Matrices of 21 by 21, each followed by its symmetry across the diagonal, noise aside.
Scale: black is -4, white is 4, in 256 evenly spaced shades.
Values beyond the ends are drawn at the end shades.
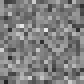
neither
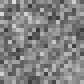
symmetric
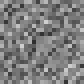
symmetric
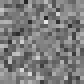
neither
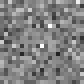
neither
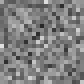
symmetric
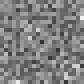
symmetric
